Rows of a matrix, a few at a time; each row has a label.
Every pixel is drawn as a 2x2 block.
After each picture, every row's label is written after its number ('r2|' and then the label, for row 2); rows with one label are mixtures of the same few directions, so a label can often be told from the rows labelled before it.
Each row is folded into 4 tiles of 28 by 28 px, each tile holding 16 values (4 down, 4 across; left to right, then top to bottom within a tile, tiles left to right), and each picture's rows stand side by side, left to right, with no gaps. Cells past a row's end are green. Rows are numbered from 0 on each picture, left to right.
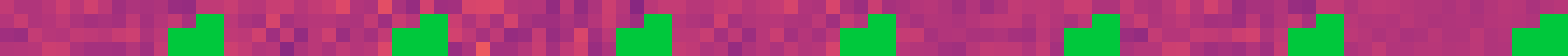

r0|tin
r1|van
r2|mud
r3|van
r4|tin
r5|tin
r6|mud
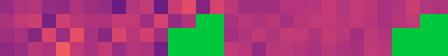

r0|van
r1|mud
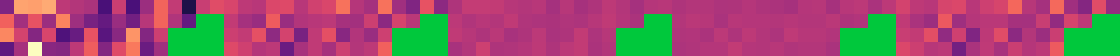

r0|mud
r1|van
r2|mud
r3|van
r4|van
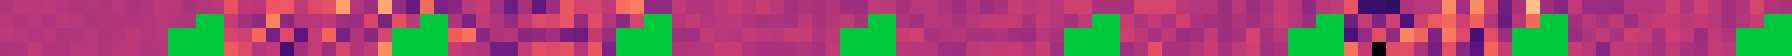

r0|mud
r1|van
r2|tin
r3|tin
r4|tin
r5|mud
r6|mud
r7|mud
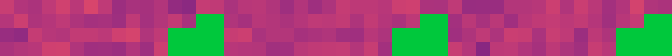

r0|tin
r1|tin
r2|mud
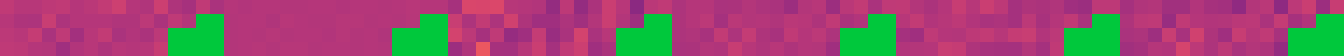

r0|van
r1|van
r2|mud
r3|van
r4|tin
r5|van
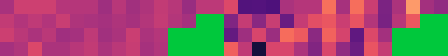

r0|mud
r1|mud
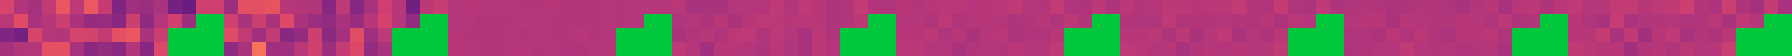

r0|tin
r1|mud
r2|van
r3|mud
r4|van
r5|van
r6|van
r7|van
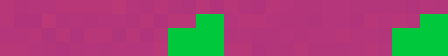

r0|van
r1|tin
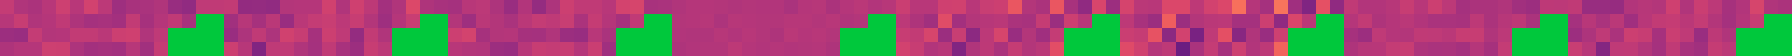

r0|tin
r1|mud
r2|tin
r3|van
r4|van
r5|van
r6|tin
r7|mud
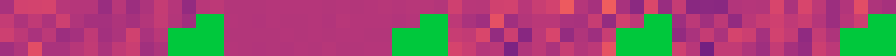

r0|mud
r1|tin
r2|van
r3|mud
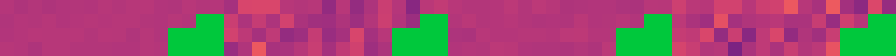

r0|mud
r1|mud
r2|tin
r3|van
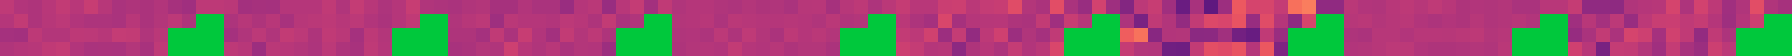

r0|tin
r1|mud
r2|van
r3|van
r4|van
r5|tin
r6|tin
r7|mud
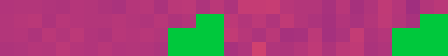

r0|van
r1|mud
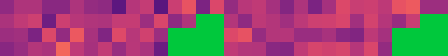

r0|van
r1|tin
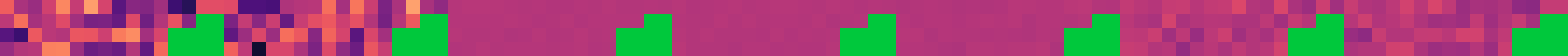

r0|tin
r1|mud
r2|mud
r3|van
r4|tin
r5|van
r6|tin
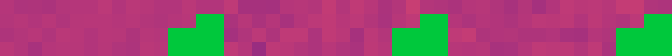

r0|mud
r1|mud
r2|tin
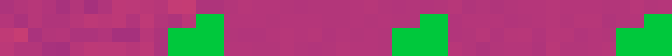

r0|tin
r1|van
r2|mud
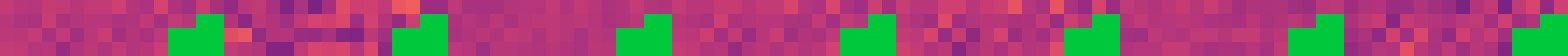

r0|van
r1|tin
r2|mud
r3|van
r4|van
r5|tin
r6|van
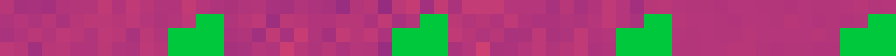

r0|mud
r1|van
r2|mud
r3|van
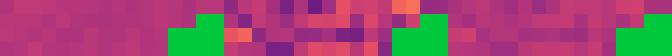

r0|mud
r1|tin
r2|tin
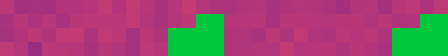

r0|mud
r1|van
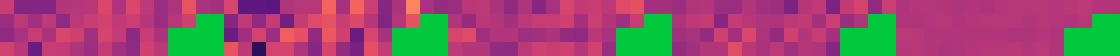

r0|mud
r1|mud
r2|tin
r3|van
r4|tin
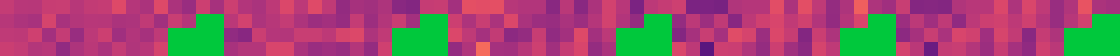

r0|van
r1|tin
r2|mud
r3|mud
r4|mud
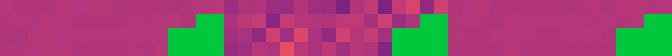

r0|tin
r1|van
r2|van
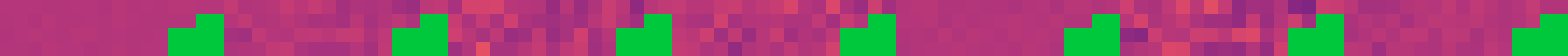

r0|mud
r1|tin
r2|mud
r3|van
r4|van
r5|tin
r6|mud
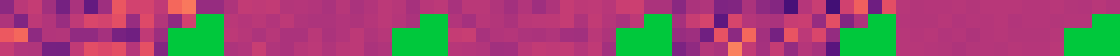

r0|tin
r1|mud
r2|tin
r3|van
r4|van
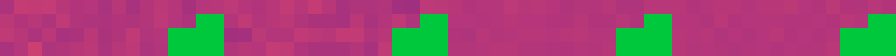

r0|mud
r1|tin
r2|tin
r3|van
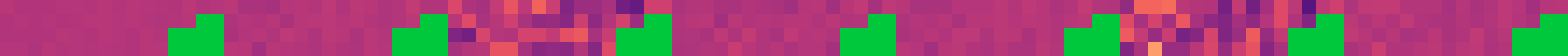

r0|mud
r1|mud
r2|tin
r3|van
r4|mud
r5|mud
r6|mud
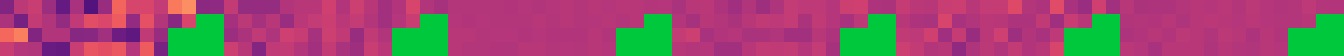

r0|tin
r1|mud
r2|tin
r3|tin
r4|van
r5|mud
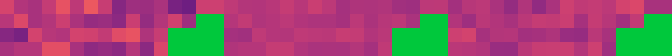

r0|tin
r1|tin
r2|tin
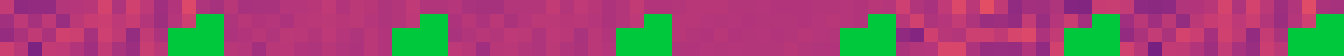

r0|mud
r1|mud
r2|mud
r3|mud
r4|tin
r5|mud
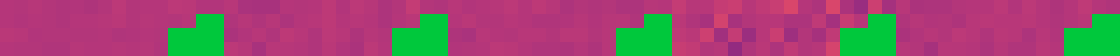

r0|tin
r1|mud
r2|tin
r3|van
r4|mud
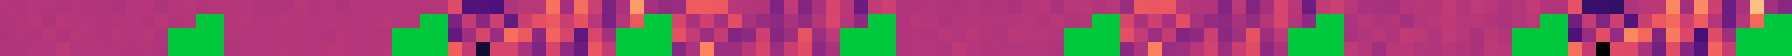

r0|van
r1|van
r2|mud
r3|mud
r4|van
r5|mud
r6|mud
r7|mud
